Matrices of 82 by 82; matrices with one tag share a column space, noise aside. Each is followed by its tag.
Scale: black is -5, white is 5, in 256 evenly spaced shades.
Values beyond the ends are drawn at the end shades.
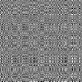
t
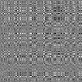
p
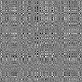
p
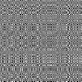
t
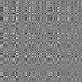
p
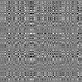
p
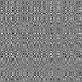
p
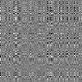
p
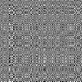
t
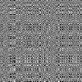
t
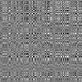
p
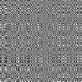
t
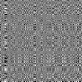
t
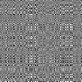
t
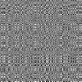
t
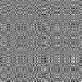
t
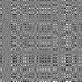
t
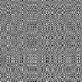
t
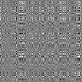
p
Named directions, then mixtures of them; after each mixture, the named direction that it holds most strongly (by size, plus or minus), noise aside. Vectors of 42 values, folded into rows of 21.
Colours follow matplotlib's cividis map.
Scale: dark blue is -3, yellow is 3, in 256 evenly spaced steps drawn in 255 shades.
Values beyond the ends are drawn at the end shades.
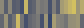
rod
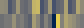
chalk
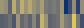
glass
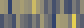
glass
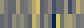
chalk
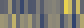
glass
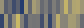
rod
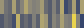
glass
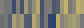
chalk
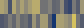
glass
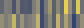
glass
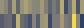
glass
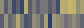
rod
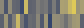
rod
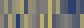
rod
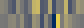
chalk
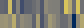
glass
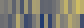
rod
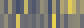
rod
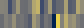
chalk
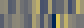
chalk
